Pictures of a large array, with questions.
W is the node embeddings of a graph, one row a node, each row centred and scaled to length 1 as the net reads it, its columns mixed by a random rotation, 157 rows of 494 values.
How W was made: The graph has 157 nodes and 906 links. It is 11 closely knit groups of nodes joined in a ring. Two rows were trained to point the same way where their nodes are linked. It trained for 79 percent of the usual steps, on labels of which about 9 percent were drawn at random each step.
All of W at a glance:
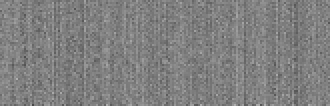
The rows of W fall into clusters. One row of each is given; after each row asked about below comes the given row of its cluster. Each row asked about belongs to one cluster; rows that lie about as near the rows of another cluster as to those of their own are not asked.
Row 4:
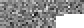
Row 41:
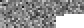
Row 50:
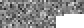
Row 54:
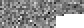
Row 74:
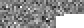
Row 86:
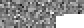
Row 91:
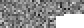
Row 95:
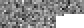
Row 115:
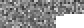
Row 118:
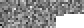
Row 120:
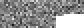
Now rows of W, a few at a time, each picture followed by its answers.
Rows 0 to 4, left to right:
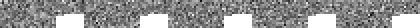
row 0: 50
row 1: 54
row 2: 115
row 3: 41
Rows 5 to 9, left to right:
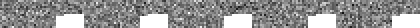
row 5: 86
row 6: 74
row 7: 120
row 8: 50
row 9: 95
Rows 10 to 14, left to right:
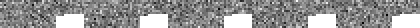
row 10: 41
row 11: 4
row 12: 50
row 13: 54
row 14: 118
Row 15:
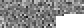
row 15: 115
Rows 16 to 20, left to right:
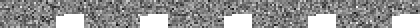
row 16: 74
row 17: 41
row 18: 91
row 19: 4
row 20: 74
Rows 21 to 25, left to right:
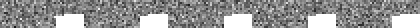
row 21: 95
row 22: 118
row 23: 86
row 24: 95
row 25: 4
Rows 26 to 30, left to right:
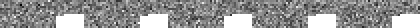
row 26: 86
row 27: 41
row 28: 50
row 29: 120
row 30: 115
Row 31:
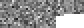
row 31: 74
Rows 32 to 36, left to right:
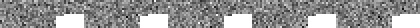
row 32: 115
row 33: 41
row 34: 41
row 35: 54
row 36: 41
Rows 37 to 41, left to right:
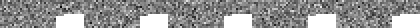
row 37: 91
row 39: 86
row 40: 4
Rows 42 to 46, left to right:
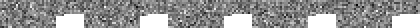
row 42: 50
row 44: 4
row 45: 4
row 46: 86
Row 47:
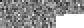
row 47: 41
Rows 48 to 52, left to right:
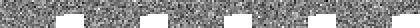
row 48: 120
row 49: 118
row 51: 50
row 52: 120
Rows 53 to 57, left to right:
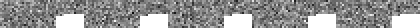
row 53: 4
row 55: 95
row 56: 50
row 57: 120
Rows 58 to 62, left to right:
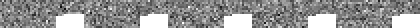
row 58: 91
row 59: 95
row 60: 74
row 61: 54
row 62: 50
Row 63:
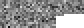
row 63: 74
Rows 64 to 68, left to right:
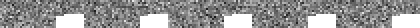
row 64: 91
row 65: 118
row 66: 41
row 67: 4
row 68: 74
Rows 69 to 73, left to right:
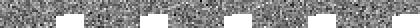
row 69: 54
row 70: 95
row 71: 115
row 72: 115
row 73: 86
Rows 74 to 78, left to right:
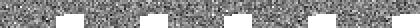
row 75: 54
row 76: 50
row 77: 74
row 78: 91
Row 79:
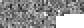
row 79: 50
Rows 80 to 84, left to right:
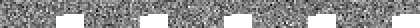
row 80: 86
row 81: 4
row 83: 41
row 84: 86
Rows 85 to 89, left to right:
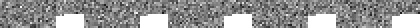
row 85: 74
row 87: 54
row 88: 120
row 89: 91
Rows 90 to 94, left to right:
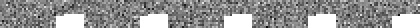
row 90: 120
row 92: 95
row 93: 95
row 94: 115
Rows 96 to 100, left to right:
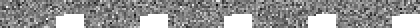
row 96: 74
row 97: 118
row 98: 118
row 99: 115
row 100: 91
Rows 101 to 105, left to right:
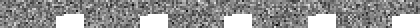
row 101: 118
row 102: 118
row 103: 54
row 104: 4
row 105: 54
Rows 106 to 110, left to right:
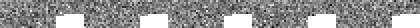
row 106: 4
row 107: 118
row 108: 41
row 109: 4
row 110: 120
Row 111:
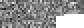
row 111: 50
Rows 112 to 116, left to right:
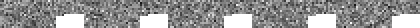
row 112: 115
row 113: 91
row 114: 50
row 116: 74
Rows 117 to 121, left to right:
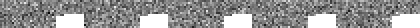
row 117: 54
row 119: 41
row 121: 4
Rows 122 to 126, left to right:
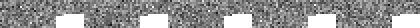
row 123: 4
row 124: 115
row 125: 118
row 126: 50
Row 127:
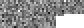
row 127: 95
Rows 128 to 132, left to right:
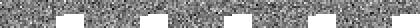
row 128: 74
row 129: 91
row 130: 54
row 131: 86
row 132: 95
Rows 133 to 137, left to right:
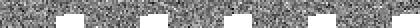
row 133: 50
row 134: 115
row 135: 91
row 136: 54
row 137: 120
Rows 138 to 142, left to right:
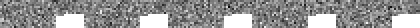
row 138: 41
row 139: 4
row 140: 91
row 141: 115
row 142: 74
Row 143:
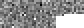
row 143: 115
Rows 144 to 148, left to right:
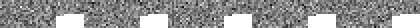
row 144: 74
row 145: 91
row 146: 54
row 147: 74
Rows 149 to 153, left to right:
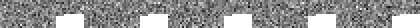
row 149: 91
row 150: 54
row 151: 54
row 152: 120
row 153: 74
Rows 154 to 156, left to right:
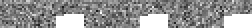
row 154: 120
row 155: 4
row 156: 74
